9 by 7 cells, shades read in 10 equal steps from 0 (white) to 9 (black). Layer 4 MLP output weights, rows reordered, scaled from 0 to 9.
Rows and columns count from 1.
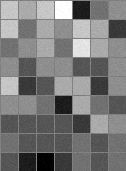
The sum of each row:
24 26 25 34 32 35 38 39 46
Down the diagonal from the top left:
2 5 3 4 3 5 4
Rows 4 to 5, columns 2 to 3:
6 4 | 7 6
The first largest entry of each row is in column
5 7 1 2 2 4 5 2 3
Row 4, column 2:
6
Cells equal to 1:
1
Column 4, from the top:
0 4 5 4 3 8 6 6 7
